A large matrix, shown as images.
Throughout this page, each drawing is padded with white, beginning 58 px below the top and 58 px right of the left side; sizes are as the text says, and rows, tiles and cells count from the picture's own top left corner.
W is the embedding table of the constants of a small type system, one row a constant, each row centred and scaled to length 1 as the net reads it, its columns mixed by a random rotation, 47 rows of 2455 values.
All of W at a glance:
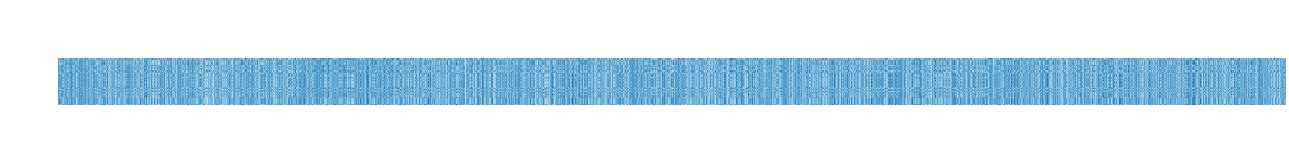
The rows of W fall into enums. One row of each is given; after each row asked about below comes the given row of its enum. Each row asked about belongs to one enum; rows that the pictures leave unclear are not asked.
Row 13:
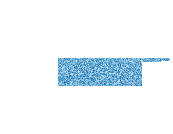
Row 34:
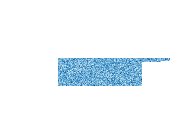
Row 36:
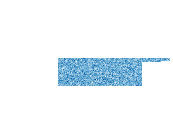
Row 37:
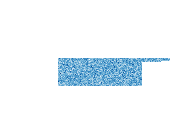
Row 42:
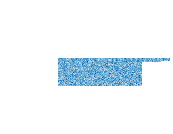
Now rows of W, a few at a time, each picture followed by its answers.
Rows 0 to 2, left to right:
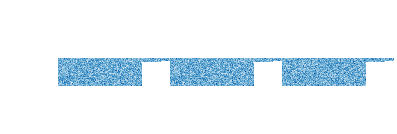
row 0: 13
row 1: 13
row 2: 34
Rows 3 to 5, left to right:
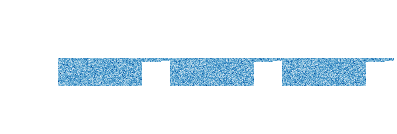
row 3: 37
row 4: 34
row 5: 34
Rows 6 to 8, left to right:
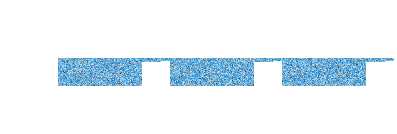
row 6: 34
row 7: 13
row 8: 37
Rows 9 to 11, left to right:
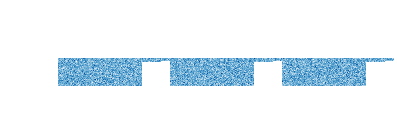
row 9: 36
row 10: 42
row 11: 37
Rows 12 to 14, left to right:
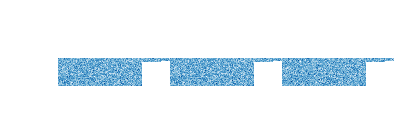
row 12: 13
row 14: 36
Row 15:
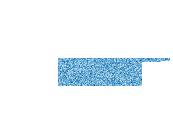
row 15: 34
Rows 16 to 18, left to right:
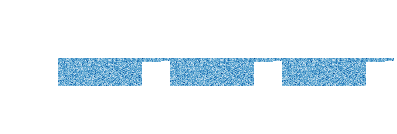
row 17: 42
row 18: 42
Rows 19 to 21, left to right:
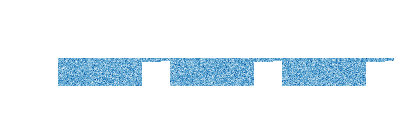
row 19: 36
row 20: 37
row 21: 42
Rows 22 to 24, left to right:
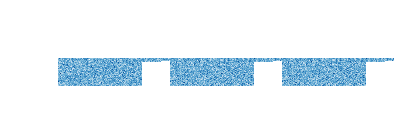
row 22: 37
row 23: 42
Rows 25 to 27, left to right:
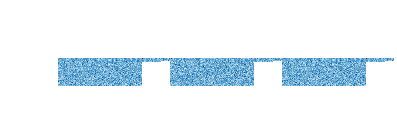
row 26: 37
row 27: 42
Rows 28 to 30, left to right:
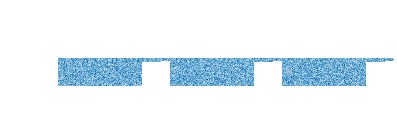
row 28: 42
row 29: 36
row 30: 13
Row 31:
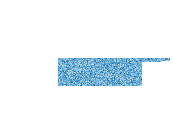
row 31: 34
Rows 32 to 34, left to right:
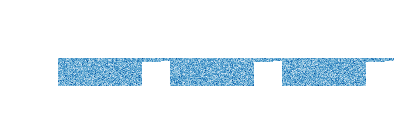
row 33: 13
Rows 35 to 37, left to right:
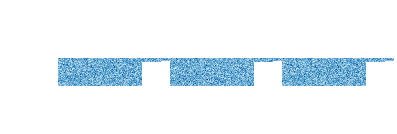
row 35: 37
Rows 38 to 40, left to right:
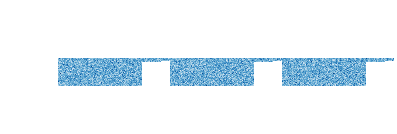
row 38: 37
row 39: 34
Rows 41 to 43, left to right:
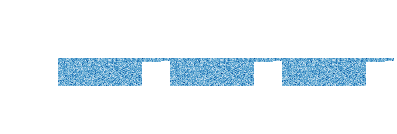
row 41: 42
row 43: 42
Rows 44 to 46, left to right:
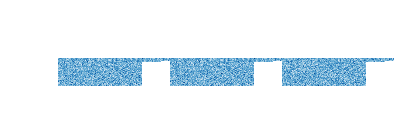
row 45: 42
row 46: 34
